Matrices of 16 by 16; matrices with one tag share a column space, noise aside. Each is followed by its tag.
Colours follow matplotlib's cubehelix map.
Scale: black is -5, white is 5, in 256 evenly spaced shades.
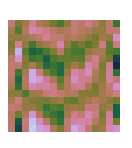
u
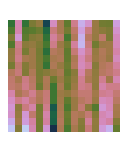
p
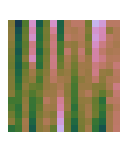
p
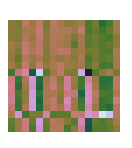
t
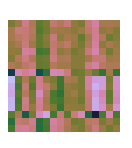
t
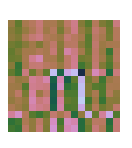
t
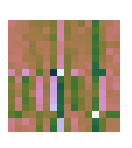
t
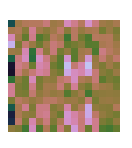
u
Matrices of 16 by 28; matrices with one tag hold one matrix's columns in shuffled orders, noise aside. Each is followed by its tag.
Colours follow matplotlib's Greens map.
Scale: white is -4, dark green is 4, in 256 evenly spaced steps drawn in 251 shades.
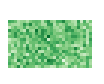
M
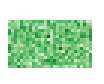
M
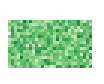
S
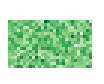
S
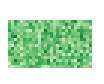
M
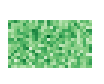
M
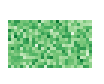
S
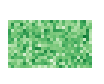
M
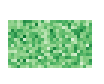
M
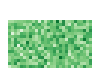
S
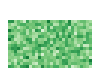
S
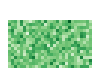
S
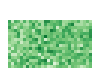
M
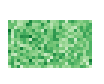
M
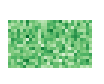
M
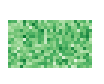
M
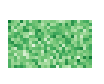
S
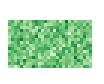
S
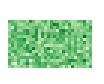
M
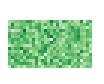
M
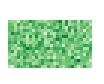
S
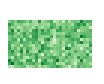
M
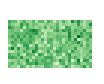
M
